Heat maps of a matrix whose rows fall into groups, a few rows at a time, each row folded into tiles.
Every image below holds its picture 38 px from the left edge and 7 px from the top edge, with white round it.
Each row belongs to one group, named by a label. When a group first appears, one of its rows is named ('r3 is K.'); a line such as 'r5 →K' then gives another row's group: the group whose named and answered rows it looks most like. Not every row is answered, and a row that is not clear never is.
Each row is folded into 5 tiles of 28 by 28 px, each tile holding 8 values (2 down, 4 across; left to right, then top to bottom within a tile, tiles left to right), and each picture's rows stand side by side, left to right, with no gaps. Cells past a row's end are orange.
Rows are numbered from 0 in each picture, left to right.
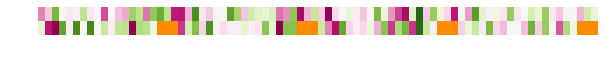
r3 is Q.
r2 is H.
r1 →Q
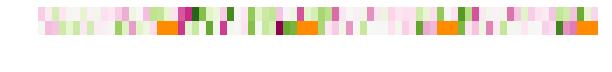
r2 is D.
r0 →H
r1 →Q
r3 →D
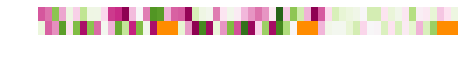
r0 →H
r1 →H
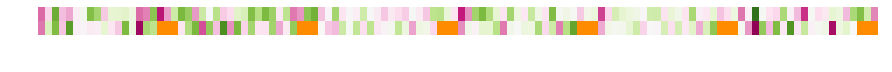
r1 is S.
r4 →Q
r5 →H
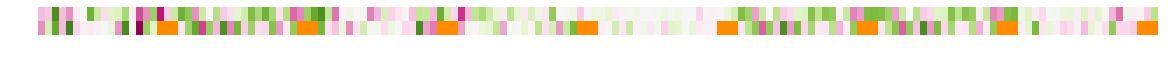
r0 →Q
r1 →S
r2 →D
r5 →S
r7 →S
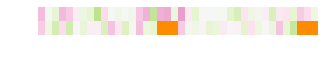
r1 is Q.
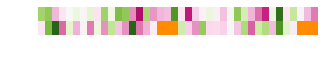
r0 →S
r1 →H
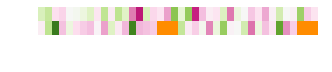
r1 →D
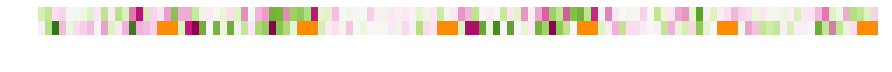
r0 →S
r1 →H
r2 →D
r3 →H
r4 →H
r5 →H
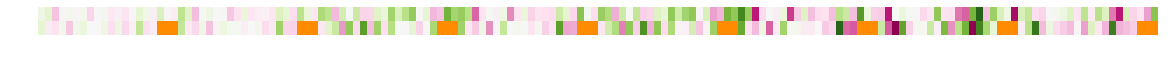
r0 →D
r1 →D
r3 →D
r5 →D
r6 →H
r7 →S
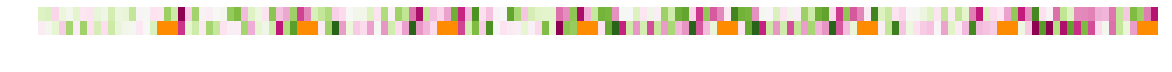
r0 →S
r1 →Q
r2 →S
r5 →S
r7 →H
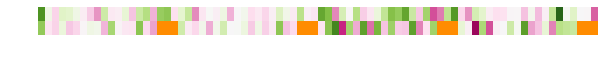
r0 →D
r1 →D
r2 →S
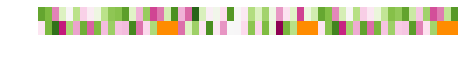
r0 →S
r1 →Q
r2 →S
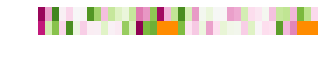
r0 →Q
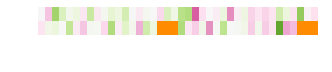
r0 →Q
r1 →D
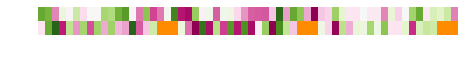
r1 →H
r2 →H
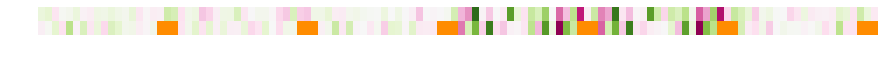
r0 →S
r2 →S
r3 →Q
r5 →D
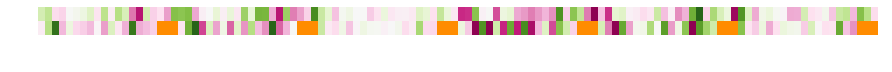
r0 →S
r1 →S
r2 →D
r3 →H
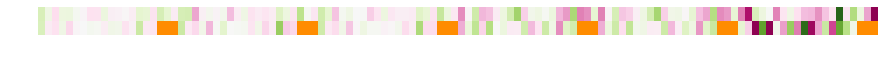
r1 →D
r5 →H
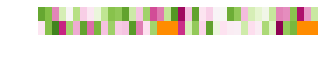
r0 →S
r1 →Q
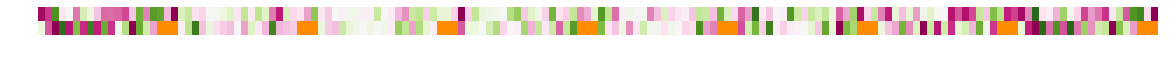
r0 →H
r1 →S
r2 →H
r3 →Q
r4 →D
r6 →H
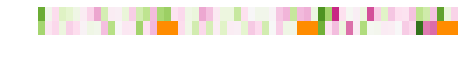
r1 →Q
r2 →D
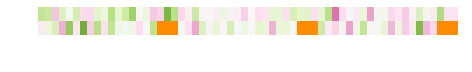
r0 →S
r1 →H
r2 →D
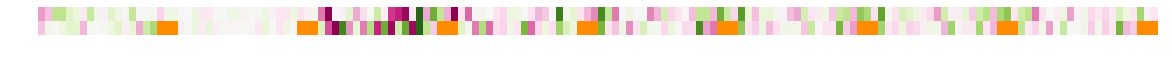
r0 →Q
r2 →H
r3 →H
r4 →D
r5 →D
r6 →D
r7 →D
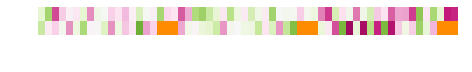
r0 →D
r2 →H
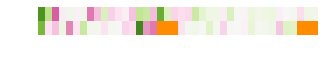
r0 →D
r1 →Q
